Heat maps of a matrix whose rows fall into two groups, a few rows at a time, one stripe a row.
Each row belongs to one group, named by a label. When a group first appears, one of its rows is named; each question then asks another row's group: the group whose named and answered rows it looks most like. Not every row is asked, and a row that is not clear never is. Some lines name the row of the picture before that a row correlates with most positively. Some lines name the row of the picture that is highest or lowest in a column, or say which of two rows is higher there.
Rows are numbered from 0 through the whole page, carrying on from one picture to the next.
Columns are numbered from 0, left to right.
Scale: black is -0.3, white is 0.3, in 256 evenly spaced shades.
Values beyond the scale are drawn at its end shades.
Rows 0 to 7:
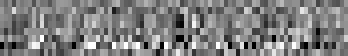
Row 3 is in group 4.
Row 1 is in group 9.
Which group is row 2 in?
4
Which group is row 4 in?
9
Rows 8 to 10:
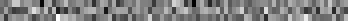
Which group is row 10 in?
9
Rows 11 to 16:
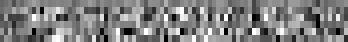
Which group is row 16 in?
4
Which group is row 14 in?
9
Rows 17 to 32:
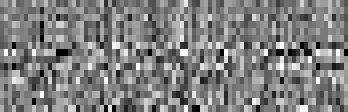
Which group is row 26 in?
9
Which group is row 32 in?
9
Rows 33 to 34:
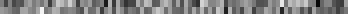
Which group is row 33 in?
9
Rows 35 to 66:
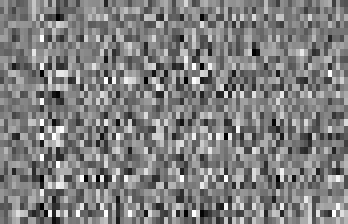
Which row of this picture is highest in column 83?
65
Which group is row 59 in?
9
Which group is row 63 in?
4
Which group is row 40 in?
4
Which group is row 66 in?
4
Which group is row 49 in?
4
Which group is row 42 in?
9
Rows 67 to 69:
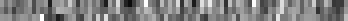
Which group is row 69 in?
4
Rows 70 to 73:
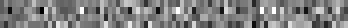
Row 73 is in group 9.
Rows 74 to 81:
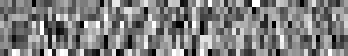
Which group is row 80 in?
9
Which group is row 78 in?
4
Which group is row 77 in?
4
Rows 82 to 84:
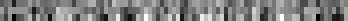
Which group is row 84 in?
9
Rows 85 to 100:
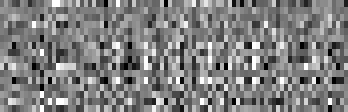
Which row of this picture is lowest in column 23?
94
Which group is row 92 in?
4
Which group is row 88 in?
9
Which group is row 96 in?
9
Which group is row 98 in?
4
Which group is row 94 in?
9
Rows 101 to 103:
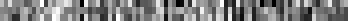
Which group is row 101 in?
4
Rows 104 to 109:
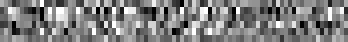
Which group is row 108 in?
4
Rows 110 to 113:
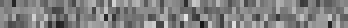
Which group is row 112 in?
9
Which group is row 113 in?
4
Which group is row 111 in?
4
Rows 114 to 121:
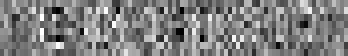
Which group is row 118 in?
4
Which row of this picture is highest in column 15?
120
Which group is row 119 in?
4
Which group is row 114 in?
9
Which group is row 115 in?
4
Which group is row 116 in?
4
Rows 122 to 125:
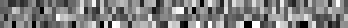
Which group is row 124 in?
9
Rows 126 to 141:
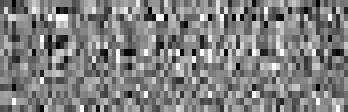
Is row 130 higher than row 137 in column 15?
Yes
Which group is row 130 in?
9
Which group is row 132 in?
4
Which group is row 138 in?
9
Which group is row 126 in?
9
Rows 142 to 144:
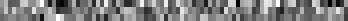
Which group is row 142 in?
4
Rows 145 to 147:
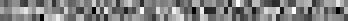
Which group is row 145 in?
4
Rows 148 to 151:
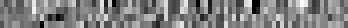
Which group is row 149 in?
9
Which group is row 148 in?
9
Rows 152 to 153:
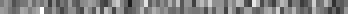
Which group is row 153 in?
4
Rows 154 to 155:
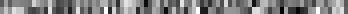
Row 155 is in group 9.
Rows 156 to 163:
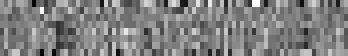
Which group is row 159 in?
4
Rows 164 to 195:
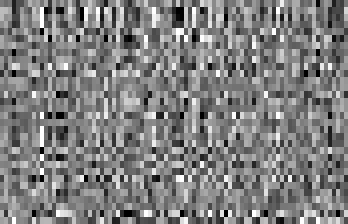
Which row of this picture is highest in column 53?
189
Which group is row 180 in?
4
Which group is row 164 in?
9
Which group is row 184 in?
4
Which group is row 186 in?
4
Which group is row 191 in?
9
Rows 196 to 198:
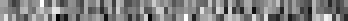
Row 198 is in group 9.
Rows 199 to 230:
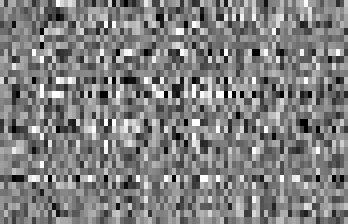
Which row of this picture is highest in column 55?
212
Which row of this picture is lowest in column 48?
210
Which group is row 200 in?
4
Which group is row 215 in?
4
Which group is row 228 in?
4
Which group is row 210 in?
9
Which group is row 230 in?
9
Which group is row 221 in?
9
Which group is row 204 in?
4
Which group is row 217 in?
9
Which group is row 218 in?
4
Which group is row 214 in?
4
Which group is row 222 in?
4
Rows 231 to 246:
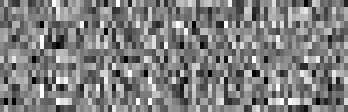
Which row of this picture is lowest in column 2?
234
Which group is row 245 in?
9
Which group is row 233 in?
9
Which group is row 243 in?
4
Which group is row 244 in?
4
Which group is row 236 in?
4
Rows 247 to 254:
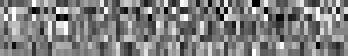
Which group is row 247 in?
9
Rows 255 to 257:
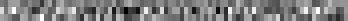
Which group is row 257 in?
4
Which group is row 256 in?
9
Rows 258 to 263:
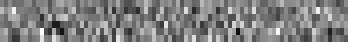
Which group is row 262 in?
4
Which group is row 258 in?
9
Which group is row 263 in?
4
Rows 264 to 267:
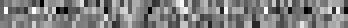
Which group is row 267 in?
9
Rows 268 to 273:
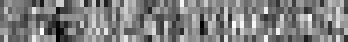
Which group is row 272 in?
4
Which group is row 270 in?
4
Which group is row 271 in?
4
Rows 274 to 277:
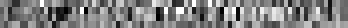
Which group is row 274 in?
4
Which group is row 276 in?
4
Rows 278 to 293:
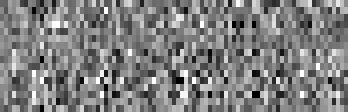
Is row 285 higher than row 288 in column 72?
Yes
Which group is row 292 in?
9
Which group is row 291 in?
9
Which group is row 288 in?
9
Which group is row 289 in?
4
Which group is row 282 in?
4
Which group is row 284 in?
4
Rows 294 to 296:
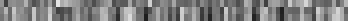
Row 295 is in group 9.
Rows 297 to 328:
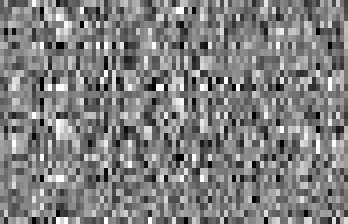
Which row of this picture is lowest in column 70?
317
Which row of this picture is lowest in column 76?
327
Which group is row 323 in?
9
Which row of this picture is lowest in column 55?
308
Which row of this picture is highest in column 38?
303
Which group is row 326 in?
4
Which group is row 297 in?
9
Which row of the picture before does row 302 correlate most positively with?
294
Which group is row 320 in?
9
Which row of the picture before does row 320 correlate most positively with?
296
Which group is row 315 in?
9
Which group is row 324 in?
4
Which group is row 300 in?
4
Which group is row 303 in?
4
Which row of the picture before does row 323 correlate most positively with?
294
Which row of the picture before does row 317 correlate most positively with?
296
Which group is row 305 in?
9
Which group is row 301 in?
9
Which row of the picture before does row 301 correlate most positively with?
294
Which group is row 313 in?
9
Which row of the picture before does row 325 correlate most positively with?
296
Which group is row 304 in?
4
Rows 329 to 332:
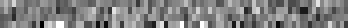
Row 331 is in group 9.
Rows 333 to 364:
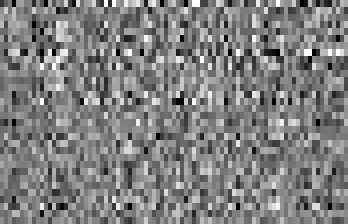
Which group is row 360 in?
4
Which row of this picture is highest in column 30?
347
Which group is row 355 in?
4
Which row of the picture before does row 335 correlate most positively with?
329
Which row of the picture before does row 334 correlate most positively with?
329
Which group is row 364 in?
9
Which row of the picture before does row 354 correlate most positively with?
331
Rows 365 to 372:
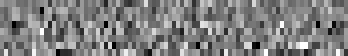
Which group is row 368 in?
9
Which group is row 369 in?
4
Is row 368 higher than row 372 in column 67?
Yes
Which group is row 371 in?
9
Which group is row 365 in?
9
